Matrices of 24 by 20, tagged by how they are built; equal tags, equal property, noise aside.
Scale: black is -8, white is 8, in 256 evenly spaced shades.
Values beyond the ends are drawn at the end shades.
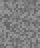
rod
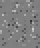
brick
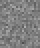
rod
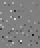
brick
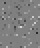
brick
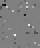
brick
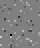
brick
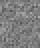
rod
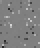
brick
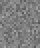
rod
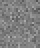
rod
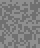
rod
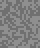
rod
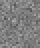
rod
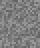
rod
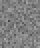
rod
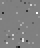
brick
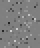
brick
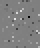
brick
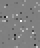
brick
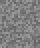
rod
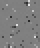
brick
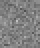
rod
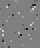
brick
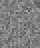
rod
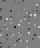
brick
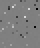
brick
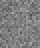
rod
